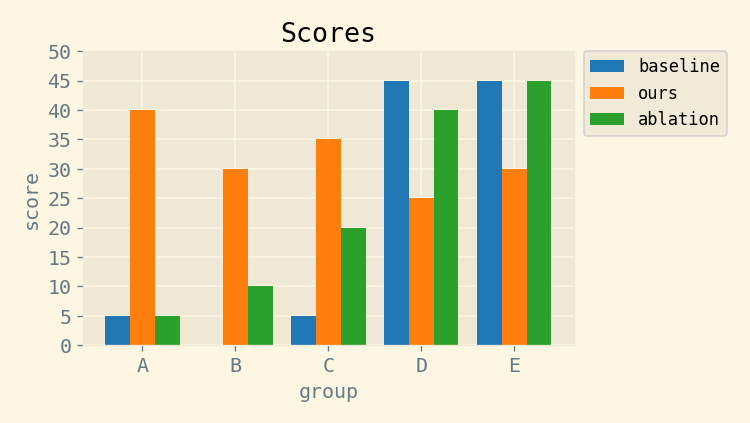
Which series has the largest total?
ours
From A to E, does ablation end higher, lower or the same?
higher
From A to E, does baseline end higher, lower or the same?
higher
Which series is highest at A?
ours
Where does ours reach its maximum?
A
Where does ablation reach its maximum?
E
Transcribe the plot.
Title: Scores
x-axis: group, ticks A B C D E
y-axis: score, ticks 0 5 10 15 20 25 30 35 40 45 50
Legend: baseline, ours, ablation
Values:
baseline: 5 0 5 45 45
ours: 40 30 35 25 30
ablation: 5 10 20 40 45
